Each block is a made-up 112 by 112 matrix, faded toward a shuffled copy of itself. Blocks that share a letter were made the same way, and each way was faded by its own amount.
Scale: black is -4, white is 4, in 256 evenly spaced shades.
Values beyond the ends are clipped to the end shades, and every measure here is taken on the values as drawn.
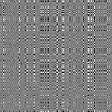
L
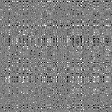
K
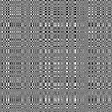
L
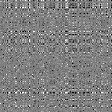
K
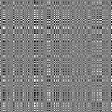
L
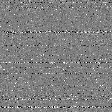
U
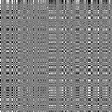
L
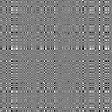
L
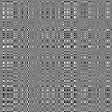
L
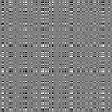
L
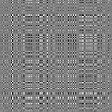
L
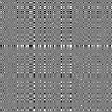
L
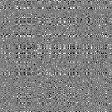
K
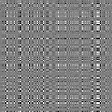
L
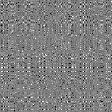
K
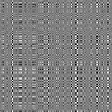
L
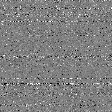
U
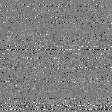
U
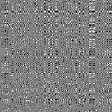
K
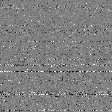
U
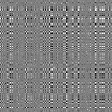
L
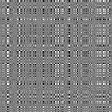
L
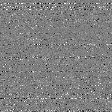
U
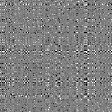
K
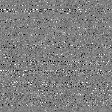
U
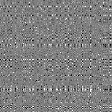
K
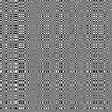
L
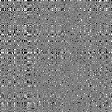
K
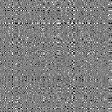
K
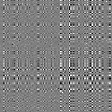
L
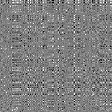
K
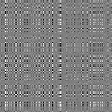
L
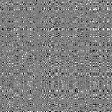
K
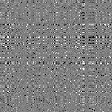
K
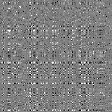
K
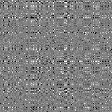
K
